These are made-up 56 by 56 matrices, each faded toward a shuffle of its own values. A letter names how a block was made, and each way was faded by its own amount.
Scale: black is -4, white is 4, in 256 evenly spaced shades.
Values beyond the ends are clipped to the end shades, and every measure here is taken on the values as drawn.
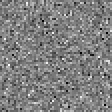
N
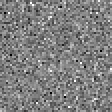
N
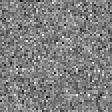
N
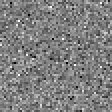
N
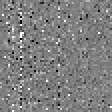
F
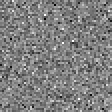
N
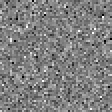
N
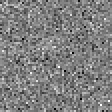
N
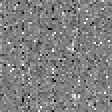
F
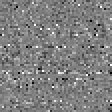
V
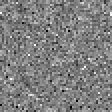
N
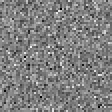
N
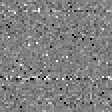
V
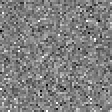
N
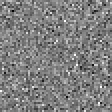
N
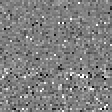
V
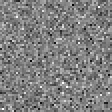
N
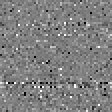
V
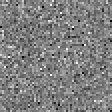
N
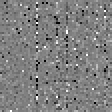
F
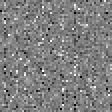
F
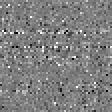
V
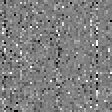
F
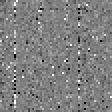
F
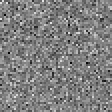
N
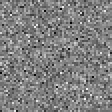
N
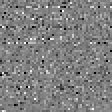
V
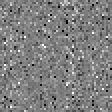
F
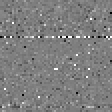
V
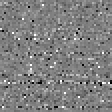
V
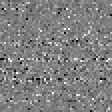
V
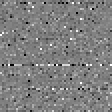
V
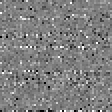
V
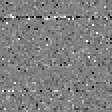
V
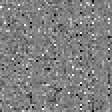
F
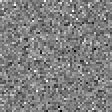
N
